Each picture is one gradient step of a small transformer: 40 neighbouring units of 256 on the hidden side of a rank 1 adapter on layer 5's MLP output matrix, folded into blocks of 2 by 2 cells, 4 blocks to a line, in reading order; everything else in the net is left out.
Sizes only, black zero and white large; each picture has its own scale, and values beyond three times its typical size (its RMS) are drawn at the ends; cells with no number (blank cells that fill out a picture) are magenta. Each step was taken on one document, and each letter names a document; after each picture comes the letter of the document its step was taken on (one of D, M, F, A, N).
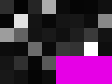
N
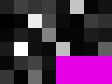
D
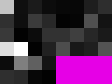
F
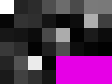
F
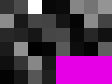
F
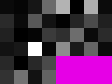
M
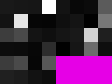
N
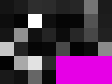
D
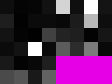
M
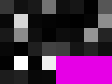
N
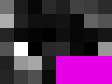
F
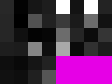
M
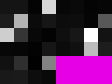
N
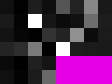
M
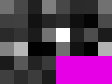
F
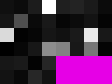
N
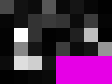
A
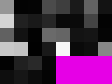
F
